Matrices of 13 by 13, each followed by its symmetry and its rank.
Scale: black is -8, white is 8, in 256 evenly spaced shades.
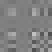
symmetric, rank one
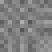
symmetric, rank two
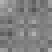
symmetric, rank two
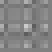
symmetric, rank one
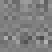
neither, rank two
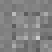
symmetric, rank two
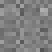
neither, rank two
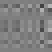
neither, rank one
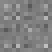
symmetric, rank two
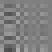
neither, rank one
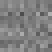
neither, rank two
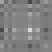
symmetric, rank one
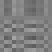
neither, rank one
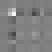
symmetric, rank one
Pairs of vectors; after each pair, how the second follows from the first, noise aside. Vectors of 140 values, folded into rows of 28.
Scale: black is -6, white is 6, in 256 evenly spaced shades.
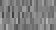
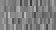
wrapped around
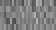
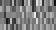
scaled up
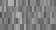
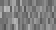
wrapped around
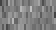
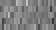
wrapped around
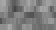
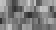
scaled up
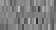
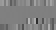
partly zeroed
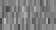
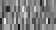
scaled up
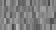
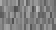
wrapped around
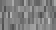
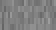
shrunk
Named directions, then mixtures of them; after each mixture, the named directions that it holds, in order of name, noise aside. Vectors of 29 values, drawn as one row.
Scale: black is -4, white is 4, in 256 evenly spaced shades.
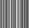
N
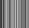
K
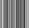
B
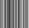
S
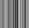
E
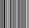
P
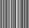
N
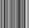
B, P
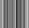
B, N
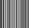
K, P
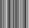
E, K, S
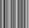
B, N, P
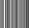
P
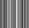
N, P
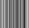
B, E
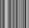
E, K, N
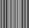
N, P, S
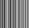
B, P, S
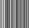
B, P
